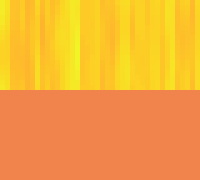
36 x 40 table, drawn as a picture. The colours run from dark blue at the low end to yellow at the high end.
It is made of 2 by 1 panels. Panel 1,1: very high, streaked downward, faint in contrast. Panel 2,1: high, flat.
